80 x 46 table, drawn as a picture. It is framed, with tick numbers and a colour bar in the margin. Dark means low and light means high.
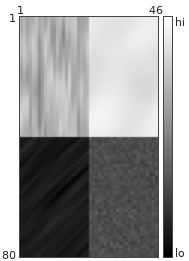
The table splits into 2 rows of 2 panels. Panel 1,1: high, streaked downward. Panel 1,2: very high, smooth, faint in contrast. Panel 2,1: very low, slanting up to the right, faint in contrast. Panel 2,2: low, fine-grained, faint in contrast.
